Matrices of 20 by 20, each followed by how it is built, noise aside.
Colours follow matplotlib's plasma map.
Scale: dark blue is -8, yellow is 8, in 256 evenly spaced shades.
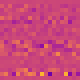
uneven rows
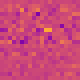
uneven rows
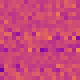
uneven rows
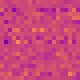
uneven rows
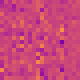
uneven columns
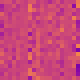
uneven columns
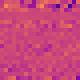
uneven rows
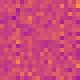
uneven columns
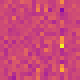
uneven columns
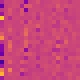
uneven columns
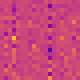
uneven columns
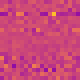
uneven rows
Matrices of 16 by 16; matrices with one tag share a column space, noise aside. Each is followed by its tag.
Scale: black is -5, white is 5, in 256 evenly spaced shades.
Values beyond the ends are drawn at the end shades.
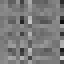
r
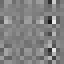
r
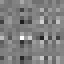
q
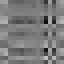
r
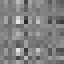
r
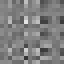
r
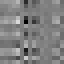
r
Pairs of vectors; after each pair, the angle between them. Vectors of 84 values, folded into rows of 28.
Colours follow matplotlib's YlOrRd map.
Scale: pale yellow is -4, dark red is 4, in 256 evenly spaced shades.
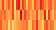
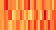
orthogonal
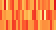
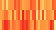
partly aligned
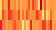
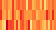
partly opposed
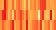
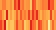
orthogonal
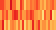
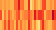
partly opposed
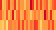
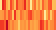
nearly opposite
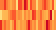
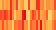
partly opposed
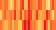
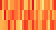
partly aligned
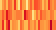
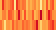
orthogonal
